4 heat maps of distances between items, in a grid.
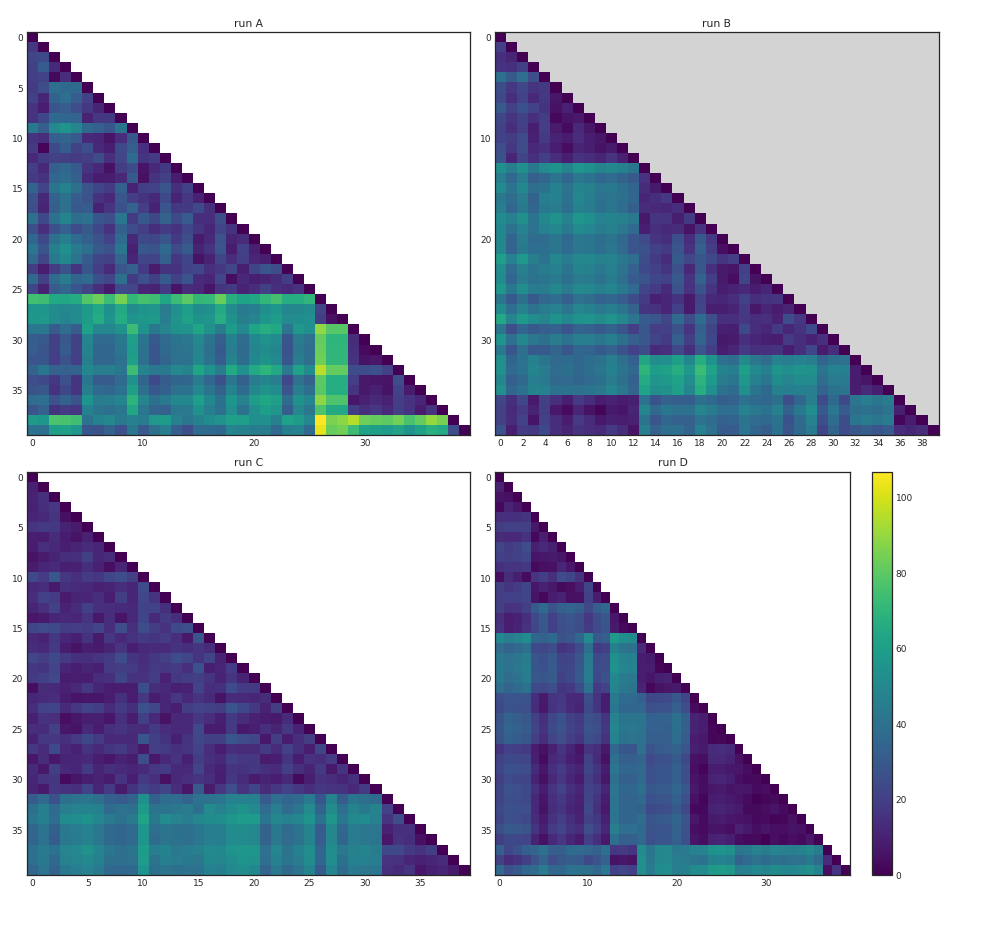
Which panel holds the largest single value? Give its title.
run A
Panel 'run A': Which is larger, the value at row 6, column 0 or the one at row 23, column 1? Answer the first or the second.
the first
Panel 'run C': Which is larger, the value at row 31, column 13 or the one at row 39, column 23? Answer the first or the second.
the second
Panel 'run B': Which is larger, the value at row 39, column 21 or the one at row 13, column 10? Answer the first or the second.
the second
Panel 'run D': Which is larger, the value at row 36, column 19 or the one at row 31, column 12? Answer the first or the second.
the first
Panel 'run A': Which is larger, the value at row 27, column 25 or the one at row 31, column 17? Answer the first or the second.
the first
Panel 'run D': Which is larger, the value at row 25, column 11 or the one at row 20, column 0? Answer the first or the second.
the second
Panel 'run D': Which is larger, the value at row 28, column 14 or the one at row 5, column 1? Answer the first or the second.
the first
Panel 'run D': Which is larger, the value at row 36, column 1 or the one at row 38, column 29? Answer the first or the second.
the second
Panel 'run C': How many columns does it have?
40
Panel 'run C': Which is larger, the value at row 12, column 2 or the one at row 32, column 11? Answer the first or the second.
the second
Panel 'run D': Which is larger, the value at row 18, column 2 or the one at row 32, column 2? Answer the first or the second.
the first
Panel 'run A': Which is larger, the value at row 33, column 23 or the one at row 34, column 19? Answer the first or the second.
the first
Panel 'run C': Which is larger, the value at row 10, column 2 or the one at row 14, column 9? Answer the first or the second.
the first
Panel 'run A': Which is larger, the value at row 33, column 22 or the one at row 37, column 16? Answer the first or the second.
the first
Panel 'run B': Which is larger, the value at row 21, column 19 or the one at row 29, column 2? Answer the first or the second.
the second
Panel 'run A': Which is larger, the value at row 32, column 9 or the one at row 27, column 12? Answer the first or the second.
the first
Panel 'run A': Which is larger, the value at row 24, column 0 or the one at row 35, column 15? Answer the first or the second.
the second
